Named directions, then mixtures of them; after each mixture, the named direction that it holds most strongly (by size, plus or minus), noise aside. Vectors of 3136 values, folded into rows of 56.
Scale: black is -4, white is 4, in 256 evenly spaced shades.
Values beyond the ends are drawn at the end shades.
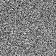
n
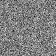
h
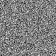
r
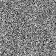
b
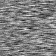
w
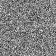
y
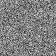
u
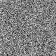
b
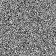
y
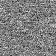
y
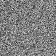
n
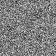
u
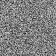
n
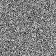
y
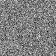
h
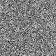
y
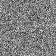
y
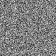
r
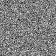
r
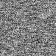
b
